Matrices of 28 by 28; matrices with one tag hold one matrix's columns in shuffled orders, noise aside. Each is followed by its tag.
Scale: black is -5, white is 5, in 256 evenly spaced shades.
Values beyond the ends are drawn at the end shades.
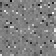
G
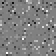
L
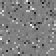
L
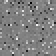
L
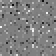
G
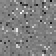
G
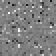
G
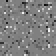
G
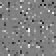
G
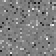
L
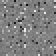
G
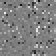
G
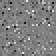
L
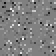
L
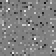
L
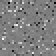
L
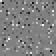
L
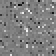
G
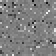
G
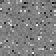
L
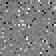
L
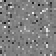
G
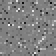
L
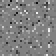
G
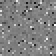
L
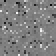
G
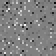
L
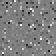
L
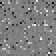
L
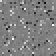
L
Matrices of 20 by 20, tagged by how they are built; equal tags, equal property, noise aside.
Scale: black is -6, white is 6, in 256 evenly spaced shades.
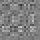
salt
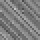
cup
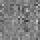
salt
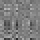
salt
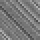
cup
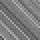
cup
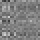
salt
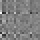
salt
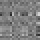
salt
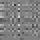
salt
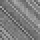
cup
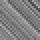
cup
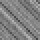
cup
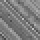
cup
